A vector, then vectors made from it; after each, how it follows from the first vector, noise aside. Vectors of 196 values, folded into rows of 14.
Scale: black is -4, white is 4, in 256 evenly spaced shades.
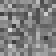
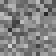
sign-scrambled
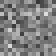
sign-scrambled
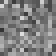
wrapped around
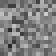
sign-scrambled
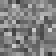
wrapped around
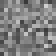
wrapped around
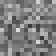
wrapped around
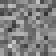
sign-scrambled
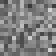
wrapped around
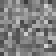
wrapped around
